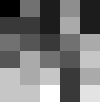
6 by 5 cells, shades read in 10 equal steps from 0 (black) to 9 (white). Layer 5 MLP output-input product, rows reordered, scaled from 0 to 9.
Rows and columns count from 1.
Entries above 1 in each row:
2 3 5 5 5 5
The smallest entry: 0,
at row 1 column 1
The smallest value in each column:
0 2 1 2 1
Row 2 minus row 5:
-5 -4 -6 4 -5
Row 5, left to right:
7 6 7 2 6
